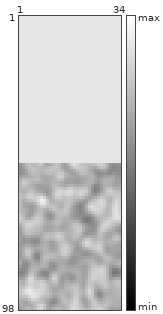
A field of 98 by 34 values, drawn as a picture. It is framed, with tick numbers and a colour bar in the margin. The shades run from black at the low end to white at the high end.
The table splits into 2 rows of 1 panel. Panel 1,1: very high, flat. Panel 2,1: high, blotchy.
